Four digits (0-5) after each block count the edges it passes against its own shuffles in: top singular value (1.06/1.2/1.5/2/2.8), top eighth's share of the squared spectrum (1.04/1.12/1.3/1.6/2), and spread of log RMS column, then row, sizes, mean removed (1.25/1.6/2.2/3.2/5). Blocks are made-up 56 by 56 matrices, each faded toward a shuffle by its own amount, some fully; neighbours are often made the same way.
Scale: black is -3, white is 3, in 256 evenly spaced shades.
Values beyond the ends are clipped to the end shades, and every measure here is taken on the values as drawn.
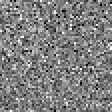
1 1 0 0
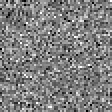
2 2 0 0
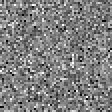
0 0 0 0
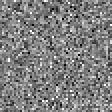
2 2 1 0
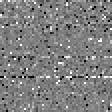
3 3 0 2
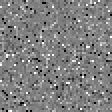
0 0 0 0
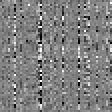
4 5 4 1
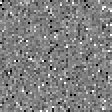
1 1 0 0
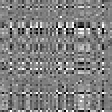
5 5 4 4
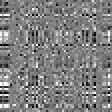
5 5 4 3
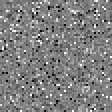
2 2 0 0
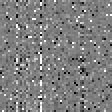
4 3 2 0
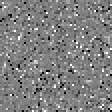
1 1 0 0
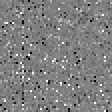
2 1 0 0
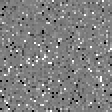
0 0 0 0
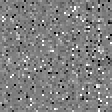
3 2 1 0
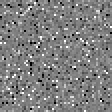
0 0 0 0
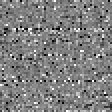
2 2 0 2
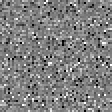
0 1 0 1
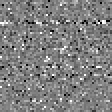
2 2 0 2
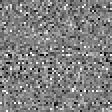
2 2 0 2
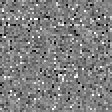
1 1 0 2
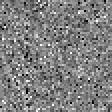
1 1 1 0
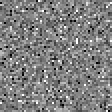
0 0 1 0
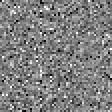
1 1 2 0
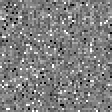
2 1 0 0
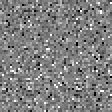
2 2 0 0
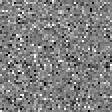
3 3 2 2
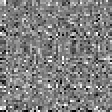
4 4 2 2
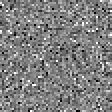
3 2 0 0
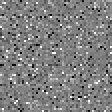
3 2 0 1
